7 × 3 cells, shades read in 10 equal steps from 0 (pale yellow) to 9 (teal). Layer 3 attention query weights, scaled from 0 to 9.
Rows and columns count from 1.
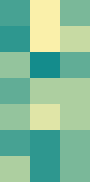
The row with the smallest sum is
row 5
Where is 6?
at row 3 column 3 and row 4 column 1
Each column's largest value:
8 9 6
